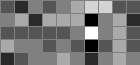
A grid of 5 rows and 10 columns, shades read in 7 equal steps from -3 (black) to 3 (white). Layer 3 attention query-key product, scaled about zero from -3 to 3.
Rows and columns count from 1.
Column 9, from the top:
-1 1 1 1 1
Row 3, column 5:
-1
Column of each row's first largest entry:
7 2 7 1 5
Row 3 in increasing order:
-1 -1 -1 -1 -1 -1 0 0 1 3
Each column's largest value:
1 1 0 1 1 1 3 2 1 0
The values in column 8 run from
-1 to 2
